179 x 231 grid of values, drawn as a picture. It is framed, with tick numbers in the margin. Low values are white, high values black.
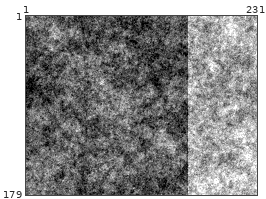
No regular stripes run through it. A vertical seam about 70% of the way across splits the table, and the left part is higher. The texture is blotchy. The bottom right is the ninth with the lowest average.
